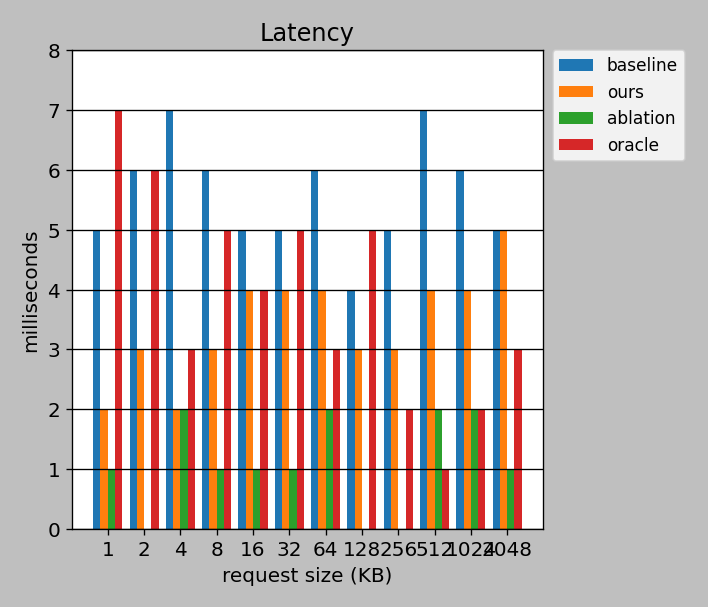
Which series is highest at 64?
baseline
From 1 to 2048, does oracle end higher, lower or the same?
lower
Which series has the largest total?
baseline
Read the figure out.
Title: Latency
x-axis: request size (KB), ticks 1 2 4 8 16 32 64 128 256 512 1024 2048
y-axis: milliseconds, ticks 0 1 2 3 4 5 6 7 8
Legend: baseline, ours, ablation, oracle
Values:
baseline: 5 6 7 6 5 5 6 4 5 7 6 5
ours: 2 3 2 3 4 4 4 3 3 4 4 5
ablation: 1 0 2 1 1 1 2 0 0 2 2 1
oracle: 7 6 3 5 4 5 3 5 2 1 2 3
